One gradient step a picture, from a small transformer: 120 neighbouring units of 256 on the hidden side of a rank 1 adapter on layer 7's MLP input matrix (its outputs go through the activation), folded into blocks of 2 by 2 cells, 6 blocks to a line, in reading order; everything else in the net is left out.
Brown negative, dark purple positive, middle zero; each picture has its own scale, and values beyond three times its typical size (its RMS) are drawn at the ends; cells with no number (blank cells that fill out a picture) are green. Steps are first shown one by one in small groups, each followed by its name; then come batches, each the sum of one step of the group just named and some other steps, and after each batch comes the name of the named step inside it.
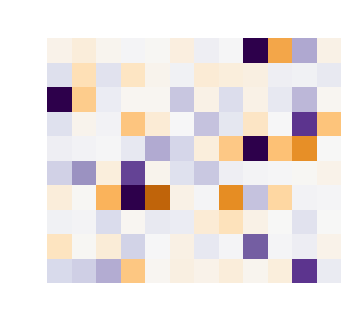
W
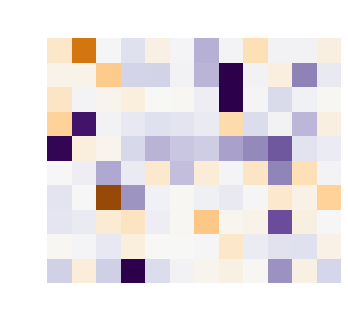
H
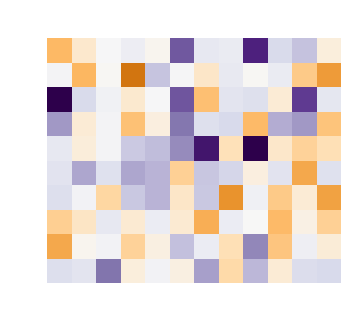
W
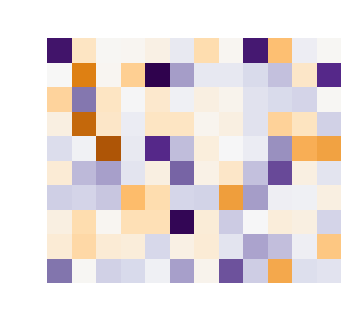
H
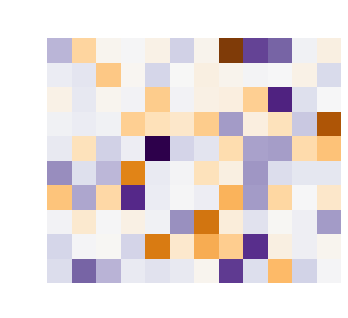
W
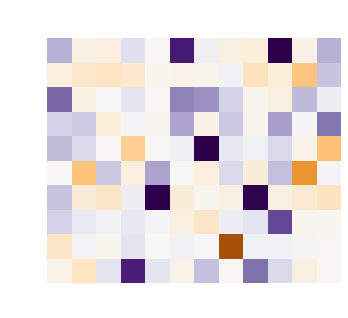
H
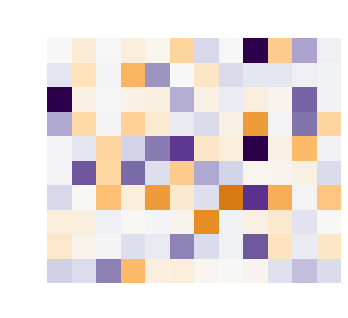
W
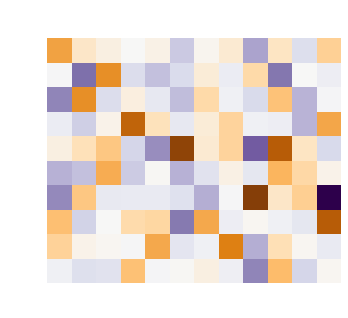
W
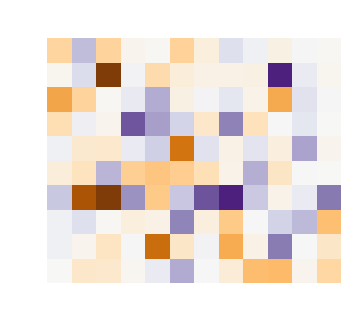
H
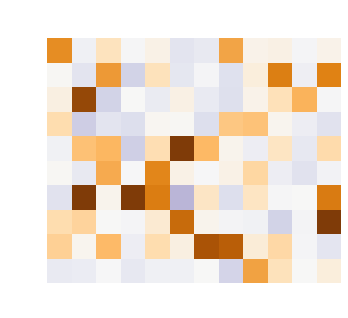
H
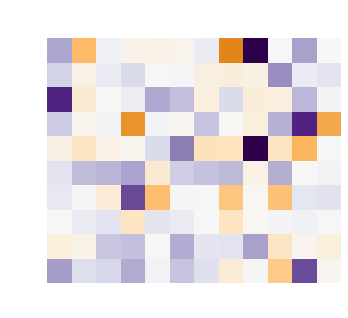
W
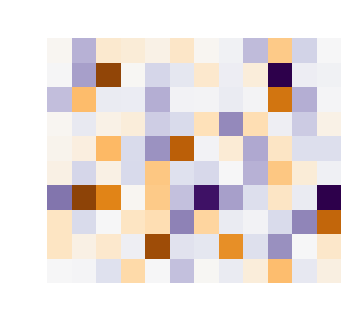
W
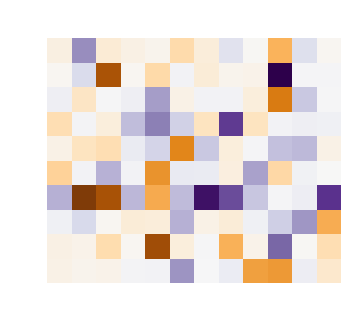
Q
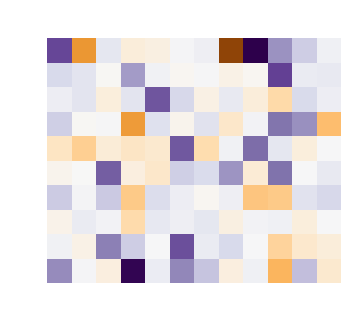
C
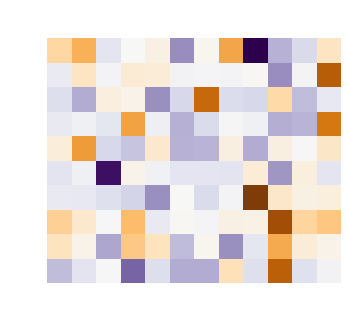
C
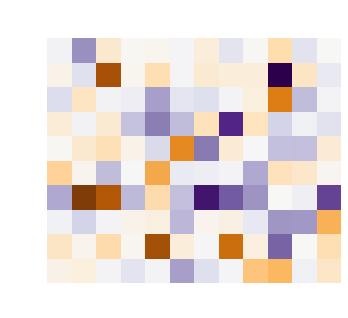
Q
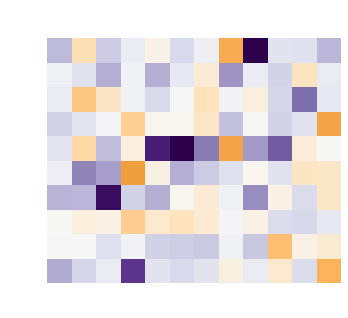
C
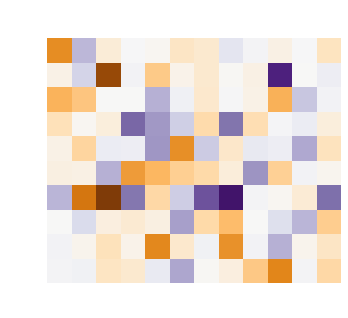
Q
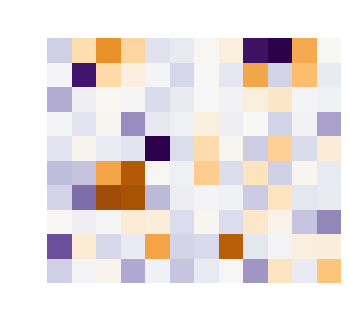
C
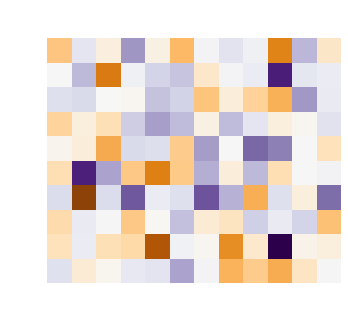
Q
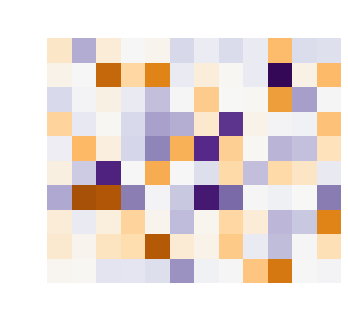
Q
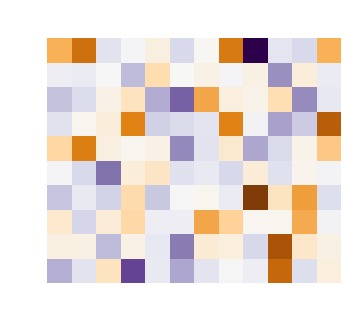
C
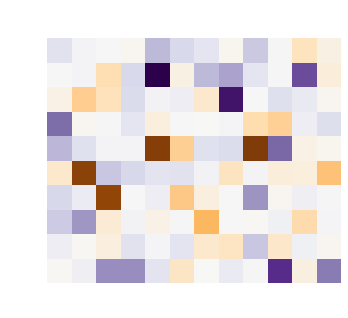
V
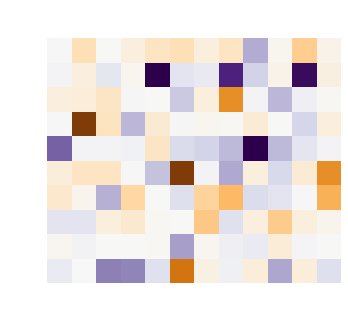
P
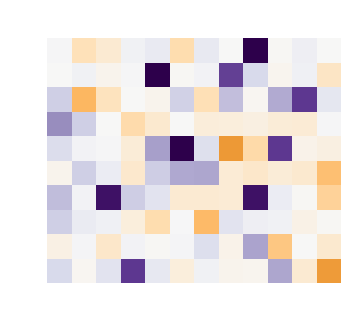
V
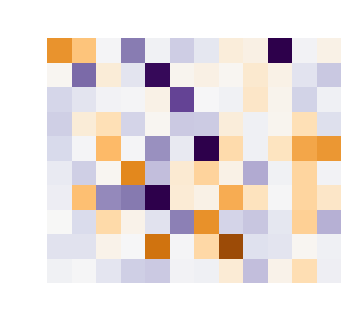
V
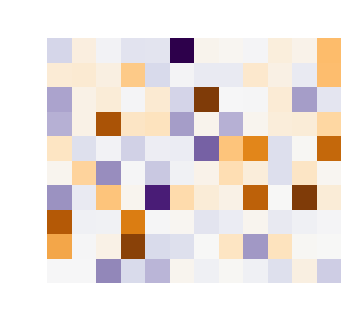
V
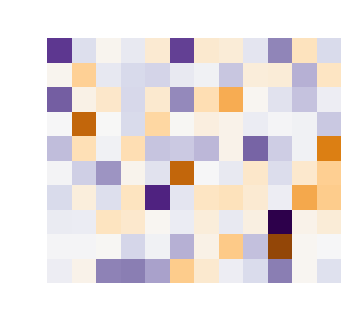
P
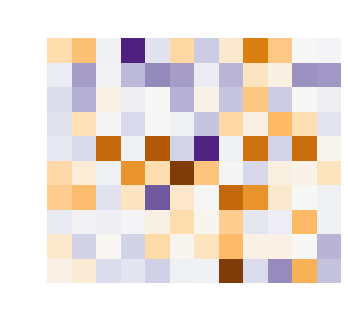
V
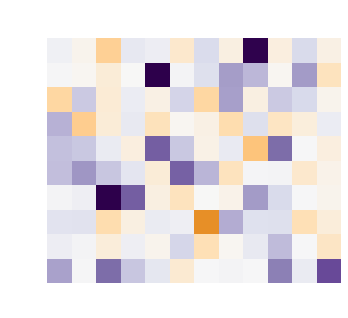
V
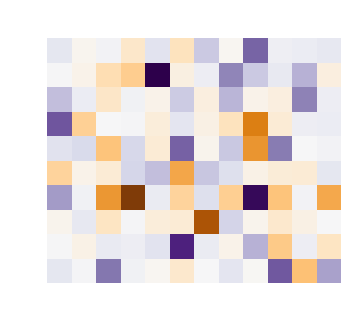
V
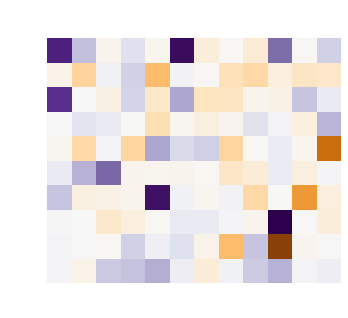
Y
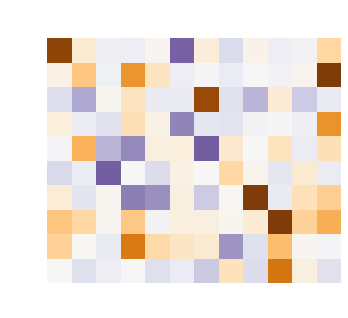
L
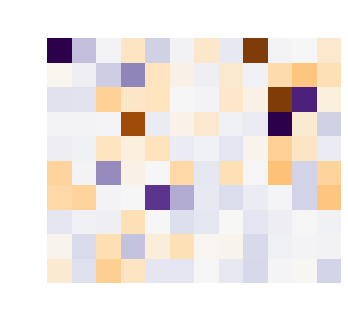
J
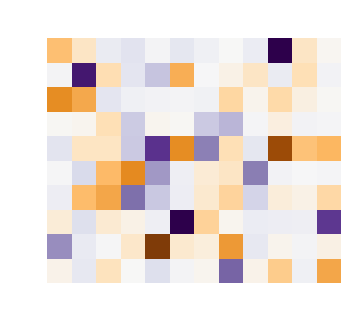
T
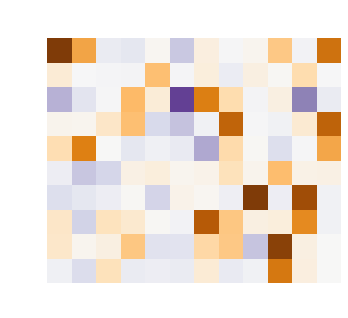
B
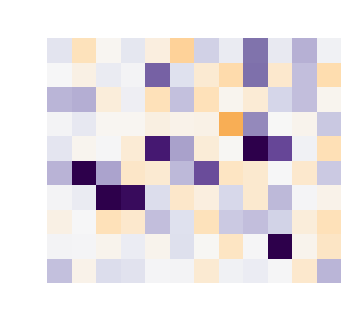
Y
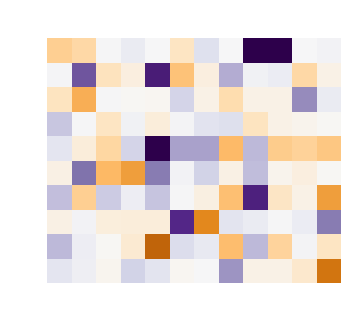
T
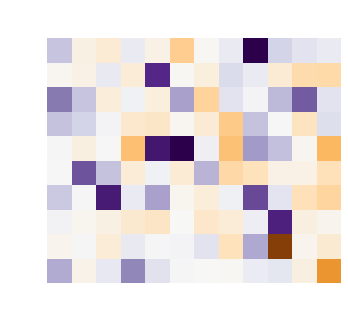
Y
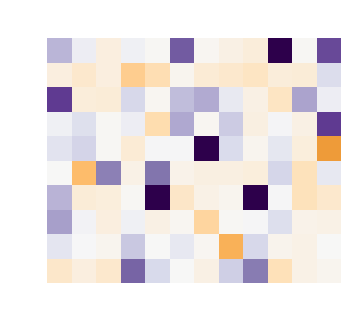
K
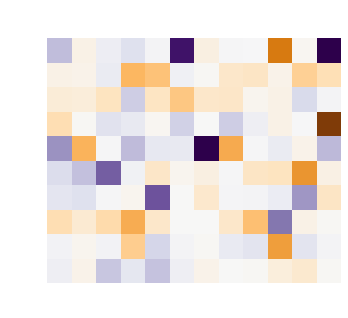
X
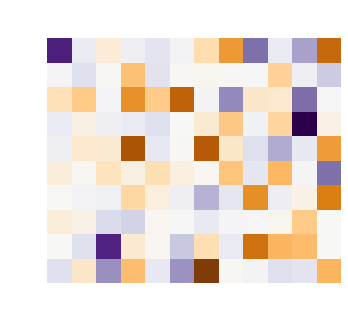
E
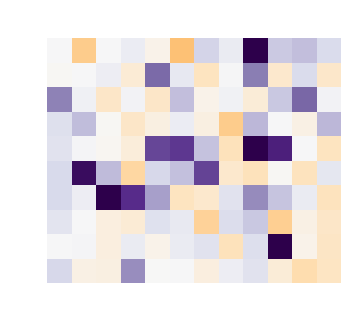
K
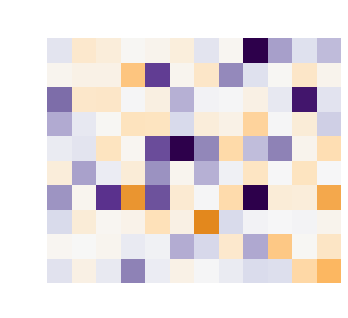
K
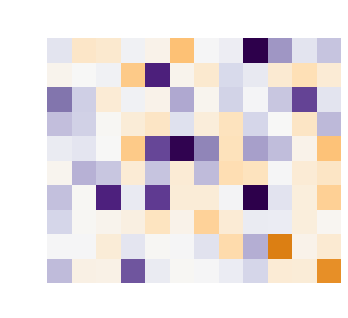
K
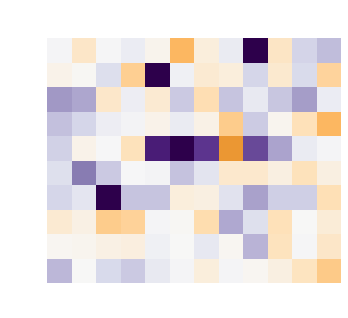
X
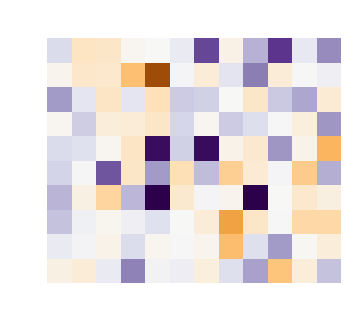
K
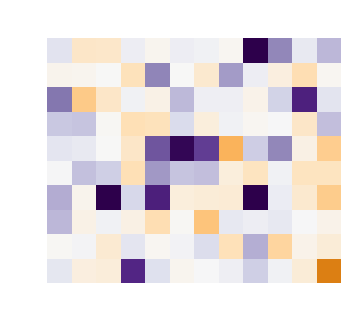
K
